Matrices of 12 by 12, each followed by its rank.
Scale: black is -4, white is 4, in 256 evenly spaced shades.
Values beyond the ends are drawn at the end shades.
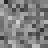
full rank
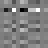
one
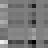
one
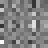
two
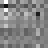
two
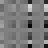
one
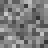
full rank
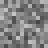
full rank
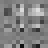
two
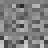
two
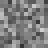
full rank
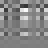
one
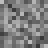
full rank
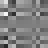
one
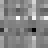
two
